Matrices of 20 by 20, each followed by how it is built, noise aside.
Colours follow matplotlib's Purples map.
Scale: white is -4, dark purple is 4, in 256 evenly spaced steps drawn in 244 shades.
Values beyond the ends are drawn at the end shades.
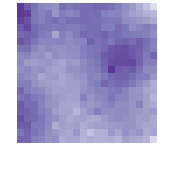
smooth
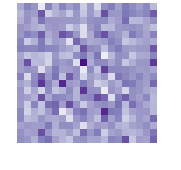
uneven columns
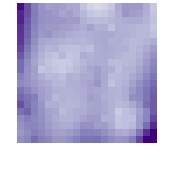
smooth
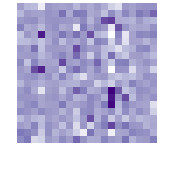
uneven columns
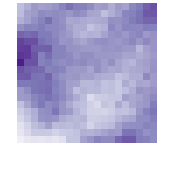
smooth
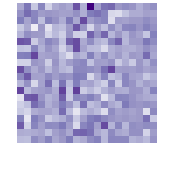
uneven columns
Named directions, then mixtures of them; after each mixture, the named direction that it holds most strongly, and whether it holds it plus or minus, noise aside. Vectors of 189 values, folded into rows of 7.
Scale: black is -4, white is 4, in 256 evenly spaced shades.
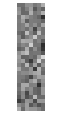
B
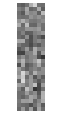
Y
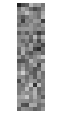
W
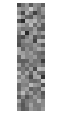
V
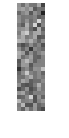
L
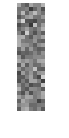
V, minus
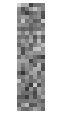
W, minus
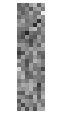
L, minus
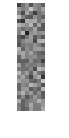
V, plus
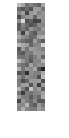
V, minus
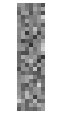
B, minus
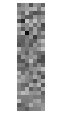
V, plus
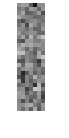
Y, minus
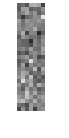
B, minus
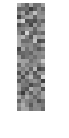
V, minus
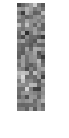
Y, plus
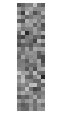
V, plus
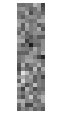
Y, plus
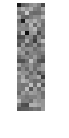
V, plus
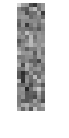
Y, minus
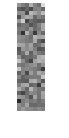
V, minus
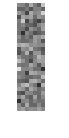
L, minus
